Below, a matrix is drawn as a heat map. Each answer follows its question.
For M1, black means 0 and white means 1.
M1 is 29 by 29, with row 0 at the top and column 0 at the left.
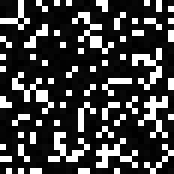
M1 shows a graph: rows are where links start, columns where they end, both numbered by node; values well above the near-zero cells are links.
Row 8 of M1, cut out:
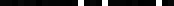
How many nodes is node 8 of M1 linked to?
3
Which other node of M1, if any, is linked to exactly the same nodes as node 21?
node 8
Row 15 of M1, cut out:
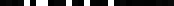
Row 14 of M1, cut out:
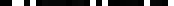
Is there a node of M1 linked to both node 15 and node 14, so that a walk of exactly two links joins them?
no
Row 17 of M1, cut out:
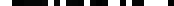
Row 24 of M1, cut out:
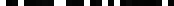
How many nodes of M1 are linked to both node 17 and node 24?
5
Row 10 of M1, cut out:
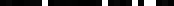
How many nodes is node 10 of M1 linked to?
5
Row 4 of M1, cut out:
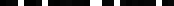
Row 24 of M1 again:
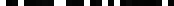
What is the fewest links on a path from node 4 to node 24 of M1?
2
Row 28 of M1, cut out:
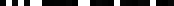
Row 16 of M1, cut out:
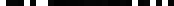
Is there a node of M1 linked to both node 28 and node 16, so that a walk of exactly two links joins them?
yes
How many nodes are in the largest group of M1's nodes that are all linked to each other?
4
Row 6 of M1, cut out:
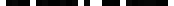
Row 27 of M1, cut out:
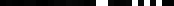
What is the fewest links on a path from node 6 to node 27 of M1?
2
